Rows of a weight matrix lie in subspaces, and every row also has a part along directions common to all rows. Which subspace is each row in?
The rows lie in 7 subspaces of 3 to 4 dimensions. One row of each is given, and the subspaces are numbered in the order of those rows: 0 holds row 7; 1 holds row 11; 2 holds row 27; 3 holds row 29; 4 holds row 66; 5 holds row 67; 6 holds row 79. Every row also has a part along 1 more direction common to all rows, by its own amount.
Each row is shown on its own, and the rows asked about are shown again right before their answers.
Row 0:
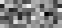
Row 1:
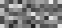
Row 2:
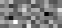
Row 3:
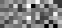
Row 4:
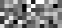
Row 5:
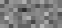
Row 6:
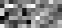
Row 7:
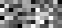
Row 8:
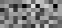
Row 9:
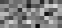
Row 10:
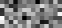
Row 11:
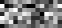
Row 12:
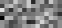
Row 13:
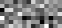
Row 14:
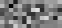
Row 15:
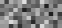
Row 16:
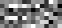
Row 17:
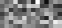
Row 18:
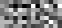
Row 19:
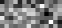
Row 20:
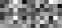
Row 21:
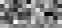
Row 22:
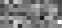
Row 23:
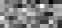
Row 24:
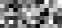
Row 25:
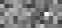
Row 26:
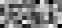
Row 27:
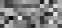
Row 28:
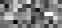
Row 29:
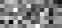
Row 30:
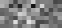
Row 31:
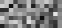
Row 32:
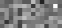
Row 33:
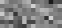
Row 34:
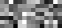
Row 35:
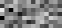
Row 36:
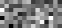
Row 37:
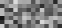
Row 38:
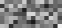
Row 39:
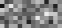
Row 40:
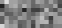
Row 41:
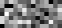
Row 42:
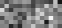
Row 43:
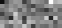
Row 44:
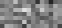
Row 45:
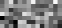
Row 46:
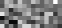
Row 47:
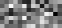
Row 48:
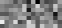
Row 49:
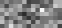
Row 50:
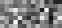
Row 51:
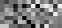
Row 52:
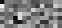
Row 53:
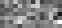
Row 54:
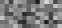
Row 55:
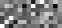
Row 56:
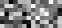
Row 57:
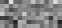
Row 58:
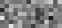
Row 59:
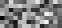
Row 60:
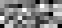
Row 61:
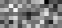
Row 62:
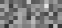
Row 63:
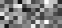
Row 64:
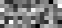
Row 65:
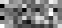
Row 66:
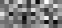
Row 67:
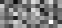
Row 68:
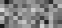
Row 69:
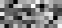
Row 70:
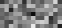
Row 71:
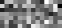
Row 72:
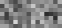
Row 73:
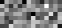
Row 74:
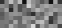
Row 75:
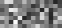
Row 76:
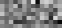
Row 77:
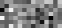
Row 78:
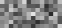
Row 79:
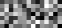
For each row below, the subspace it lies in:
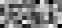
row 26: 5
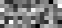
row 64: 3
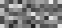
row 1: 6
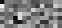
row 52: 1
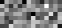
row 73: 6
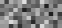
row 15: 6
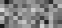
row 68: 3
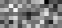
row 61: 3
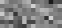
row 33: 5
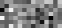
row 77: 0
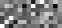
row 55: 2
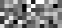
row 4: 2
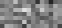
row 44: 5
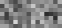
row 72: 1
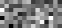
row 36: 0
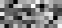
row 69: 5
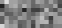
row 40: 3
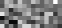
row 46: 4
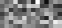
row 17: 4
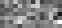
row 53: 4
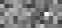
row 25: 1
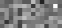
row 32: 2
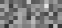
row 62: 6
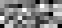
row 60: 5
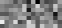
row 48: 2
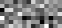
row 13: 0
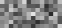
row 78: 6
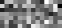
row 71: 3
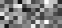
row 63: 6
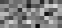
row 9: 0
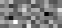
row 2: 1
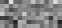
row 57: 4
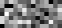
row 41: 1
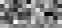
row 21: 1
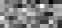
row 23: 5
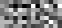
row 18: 2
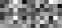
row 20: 5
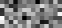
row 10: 0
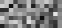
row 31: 2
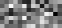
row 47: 2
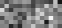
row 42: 0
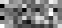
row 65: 3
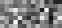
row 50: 3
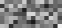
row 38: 6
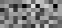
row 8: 2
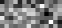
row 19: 5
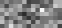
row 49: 2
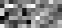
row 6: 1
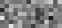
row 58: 0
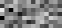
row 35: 0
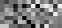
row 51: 2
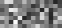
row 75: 3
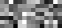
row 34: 4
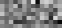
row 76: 4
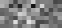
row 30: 2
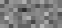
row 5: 6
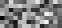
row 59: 4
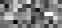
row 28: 1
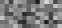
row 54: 4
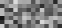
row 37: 0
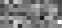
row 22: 4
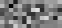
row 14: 5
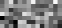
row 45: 4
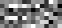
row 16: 2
